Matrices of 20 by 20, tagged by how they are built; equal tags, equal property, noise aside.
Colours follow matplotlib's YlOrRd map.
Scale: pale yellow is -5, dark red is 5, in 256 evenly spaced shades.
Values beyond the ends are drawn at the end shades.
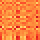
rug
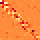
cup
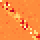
cup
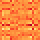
rug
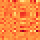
rug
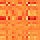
rug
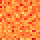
rug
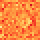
rug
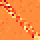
cup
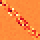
cup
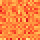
rug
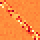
cup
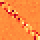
cup
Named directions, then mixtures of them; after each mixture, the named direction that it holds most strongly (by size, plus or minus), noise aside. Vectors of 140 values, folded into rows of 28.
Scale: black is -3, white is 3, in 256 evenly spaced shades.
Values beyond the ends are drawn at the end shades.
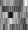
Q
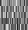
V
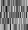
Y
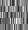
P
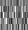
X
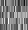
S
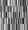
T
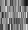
Y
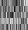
V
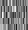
T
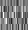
X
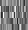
X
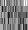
S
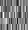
X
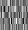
P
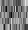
Y
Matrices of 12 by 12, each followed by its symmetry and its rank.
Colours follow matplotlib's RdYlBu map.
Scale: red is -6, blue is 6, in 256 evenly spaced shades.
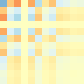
symmetric, rank one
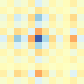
symmetric, rank one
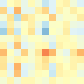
neither, rank two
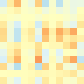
neither, rank two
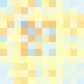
symmetric, rank two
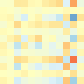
neither, rank two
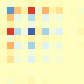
symmetric, rank one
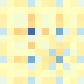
symmetric, rank two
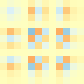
symmetric, rank one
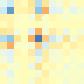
symmetric, rank two
